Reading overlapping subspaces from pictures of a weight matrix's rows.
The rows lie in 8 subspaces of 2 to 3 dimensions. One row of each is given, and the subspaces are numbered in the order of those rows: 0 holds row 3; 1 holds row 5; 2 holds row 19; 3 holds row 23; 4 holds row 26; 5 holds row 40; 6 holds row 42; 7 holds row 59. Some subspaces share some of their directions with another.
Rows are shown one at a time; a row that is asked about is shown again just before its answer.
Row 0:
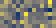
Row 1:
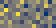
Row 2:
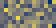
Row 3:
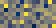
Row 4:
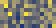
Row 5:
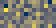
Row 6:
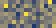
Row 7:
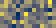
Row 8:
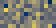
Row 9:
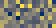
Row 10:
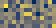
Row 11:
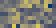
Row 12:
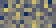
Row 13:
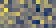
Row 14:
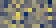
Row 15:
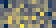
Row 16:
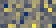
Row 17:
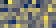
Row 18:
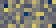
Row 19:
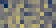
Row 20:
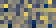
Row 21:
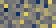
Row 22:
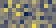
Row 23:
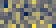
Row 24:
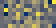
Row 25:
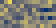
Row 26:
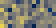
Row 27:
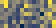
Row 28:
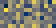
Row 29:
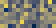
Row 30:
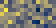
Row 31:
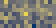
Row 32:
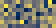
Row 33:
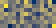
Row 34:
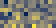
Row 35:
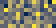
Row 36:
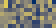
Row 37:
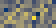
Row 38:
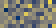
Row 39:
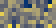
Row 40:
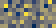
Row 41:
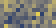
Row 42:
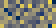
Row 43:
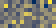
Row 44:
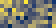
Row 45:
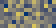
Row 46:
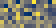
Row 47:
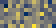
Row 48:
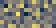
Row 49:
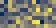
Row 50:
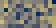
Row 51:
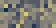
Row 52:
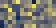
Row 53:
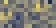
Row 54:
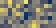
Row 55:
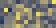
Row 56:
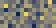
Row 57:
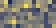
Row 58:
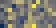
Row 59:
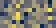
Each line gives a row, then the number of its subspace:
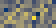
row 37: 2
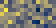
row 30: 0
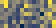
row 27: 2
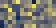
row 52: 4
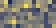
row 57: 1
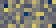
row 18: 6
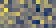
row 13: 0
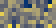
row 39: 1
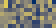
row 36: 0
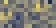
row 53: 3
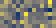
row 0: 7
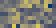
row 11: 1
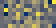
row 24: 3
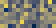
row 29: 4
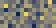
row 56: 1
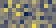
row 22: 5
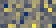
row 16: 4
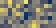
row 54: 5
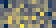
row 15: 2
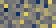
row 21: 0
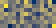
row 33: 5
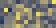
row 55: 3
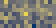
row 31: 3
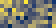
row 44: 5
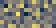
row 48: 6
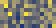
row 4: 2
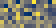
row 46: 4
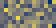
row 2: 6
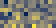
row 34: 3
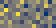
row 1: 0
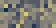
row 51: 1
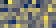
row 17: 1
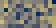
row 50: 3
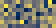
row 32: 3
